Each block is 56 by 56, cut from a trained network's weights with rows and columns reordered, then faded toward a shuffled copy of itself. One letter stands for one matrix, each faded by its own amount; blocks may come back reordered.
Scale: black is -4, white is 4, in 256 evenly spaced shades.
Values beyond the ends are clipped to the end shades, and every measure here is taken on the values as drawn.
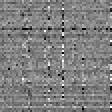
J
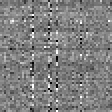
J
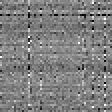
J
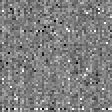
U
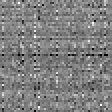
J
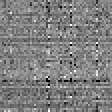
J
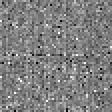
U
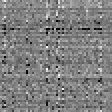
J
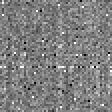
U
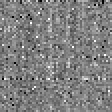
U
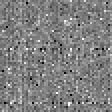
U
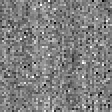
U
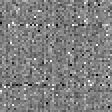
U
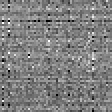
J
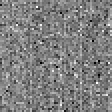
U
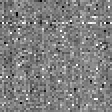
U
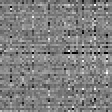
J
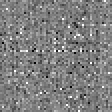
U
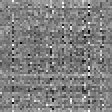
J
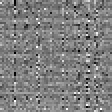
J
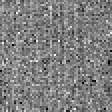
U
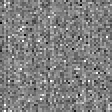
U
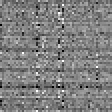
J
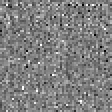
U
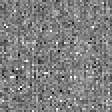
U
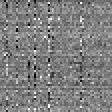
J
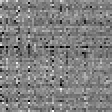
J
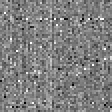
U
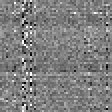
J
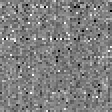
U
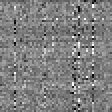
J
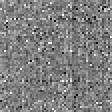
U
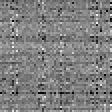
J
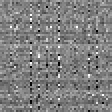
J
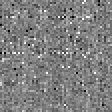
U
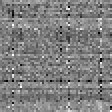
J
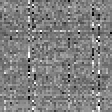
J
